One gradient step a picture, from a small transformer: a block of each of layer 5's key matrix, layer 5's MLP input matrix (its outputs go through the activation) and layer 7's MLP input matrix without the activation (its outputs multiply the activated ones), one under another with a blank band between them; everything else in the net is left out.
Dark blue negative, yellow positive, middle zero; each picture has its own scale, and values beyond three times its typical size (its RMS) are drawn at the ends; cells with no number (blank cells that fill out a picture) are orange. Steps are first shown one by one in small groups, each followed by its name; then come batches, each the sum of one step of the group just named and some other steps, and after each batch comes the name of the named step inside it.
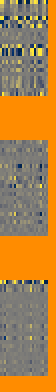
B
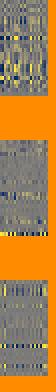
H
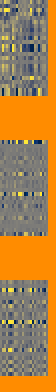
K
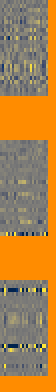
H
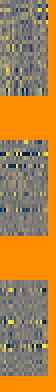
K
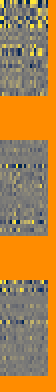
B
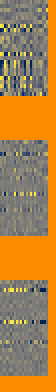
K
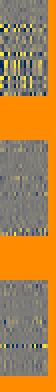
H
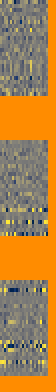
H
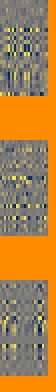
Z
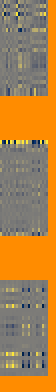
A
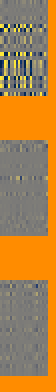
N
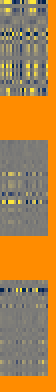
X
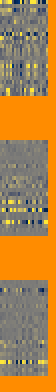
X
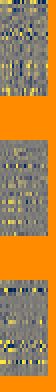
X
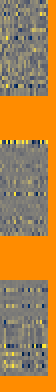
A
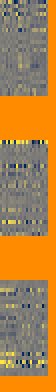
A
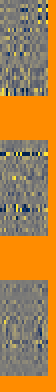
Z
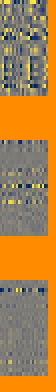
X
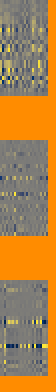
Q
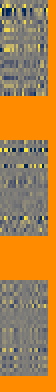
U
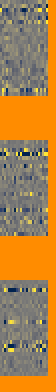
U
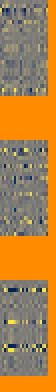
U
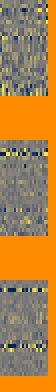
U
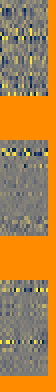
U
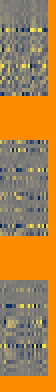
Q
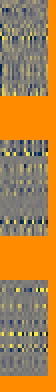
U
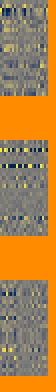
U
